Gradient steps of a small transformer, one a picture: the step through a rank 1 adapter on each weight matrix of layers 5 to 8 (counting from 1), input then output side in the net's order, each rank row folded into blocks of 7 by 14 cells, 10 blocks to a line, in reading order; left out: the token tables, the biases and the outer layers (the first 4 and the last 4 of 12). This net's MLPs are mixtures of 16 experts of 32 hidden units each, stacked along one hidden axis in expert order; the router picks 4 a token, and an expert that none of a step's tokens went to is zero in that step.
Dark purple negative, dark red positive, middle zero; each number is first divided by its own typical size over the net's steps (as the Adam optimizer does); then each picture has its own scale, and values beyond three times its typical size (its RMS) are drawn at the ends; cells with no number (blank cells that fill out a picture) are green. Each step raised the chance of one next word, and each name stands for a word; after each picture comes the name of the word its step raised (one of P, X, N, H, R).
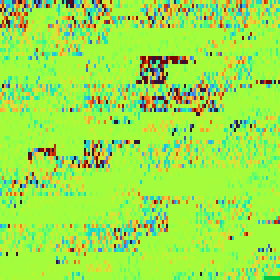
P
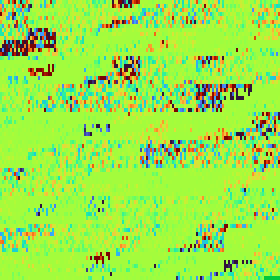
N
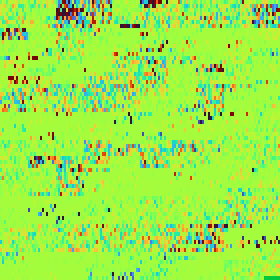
P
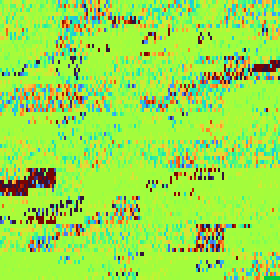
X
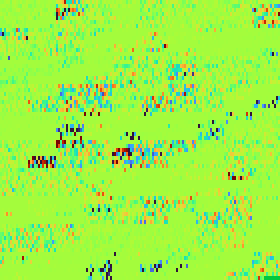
N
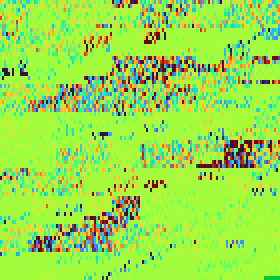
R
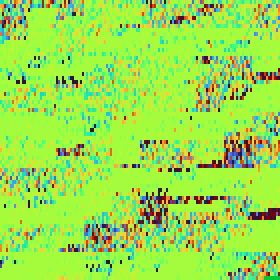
R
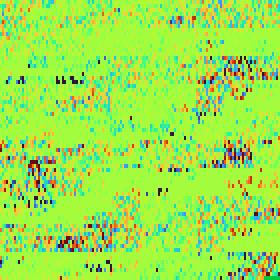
R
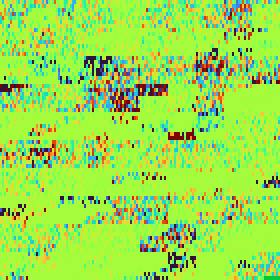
X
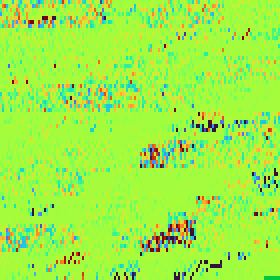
N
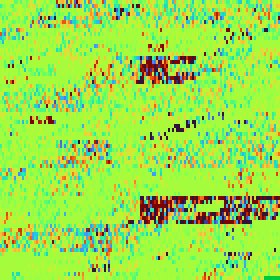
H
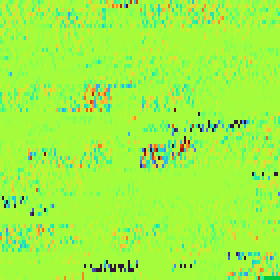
N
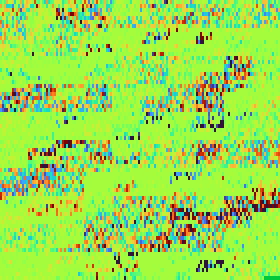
H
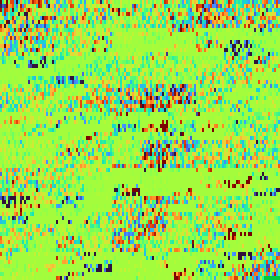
X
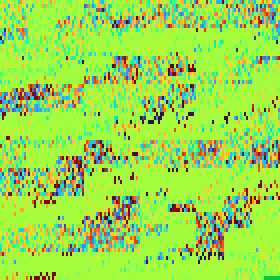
H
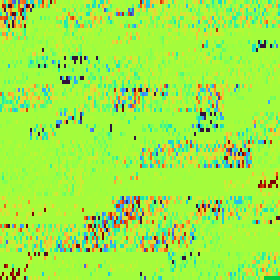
R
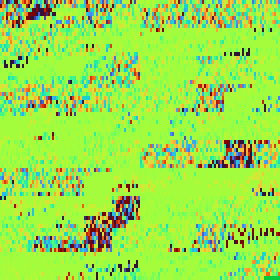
R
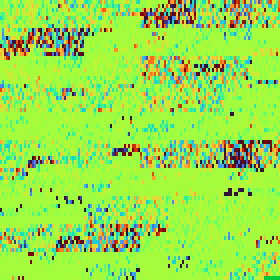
R
